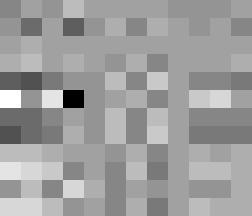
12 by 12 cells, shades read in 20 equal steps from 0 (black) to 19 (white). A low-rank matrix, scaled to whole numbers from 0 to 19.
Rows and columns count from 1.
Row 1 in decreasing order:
14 12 12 12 12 12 12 11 11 11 11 10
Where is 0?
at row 6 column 4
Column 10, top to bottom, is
11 11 12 12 10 15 10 9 13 14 11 14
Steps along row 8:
up up up down up down up down down same same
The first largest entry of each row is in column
4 6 2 2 8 1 6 8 1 1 4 1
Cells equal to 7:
2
